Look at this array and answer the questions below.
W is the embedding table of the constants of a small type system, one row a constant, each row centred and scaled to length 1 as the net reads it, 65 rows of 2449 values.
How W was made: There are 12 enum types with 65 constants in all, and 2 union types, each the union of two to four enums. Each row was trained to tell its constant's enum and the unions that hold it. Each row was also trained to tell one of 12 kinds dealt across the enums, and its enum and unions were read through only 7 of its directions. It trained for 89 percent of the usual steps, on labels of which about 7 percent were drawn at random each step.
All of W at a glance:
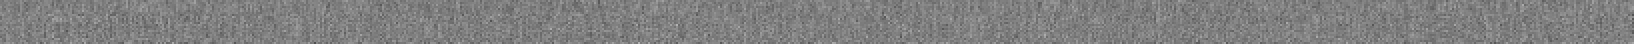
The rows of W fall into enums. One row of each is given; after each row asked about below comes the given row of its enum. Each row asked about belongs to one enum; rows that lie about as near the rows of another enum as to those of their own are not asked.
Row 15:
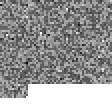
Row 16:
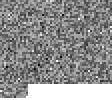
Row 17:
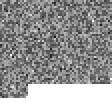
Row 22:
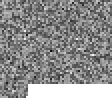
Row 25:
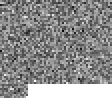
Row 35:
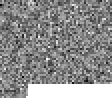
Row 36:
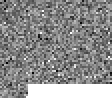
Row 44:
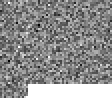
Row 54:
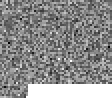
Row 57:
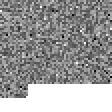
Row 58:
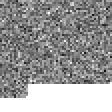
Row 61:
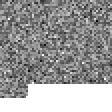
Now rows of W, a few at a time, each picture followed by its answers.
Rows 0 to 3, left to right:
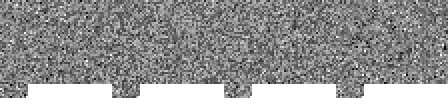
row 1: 61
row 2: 16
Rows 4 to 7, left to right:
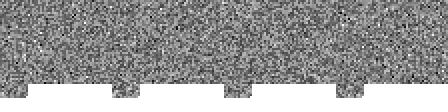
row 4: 54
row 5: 36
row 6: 15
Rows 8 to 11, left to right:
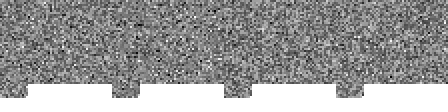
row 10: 58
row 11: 16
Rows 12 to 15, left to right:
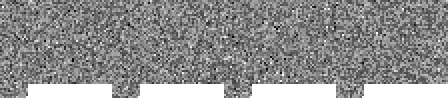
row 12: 16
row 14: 58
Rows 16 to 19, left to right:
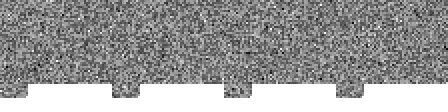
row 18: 16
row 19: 54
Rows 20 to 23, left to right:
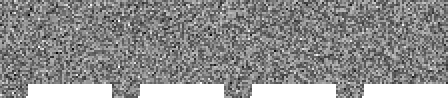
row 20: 25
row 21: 54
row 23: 35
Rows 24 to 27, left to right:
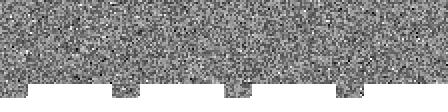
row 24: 15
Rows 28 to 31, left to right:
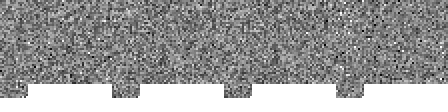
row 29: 22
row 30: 22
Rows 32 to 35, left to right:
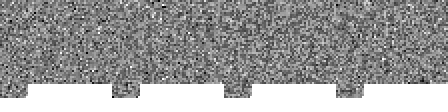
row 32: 61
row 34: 61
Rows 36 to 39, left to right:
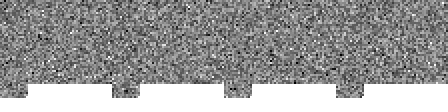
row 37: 44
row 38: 58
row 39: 22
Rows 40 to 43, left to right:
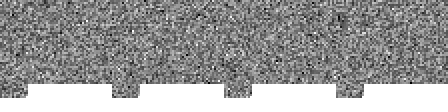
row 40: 44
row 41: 61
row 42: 58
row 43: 54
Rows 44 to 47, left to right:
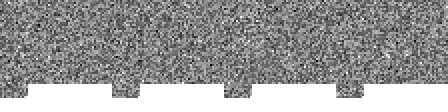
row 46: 61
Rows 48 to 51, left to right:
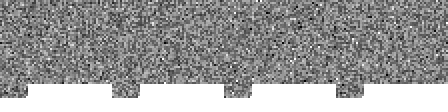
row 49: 54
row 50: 58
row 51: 44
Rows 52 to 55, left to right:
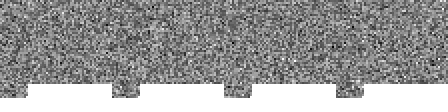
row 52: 35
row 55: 44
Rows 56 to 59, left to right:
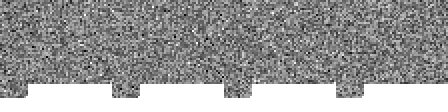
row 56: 44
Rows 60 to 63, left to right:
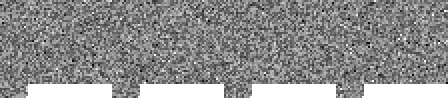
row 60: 16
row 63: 22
